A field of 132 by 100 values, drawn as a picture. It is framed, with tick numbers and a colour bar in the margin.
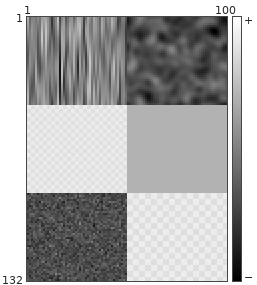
It is made of 3 by 2 panels. Panel 1,1: middling, streaked downward, strong in contrast. Panel 1,2: low, blotchy. Panel 2,1: very high, checkered, faint in contrast. Panel 2,2: high, flat. Panel 3,1: low, fine-grained. Panel 3,2: very high, checkered, faint in contrast.
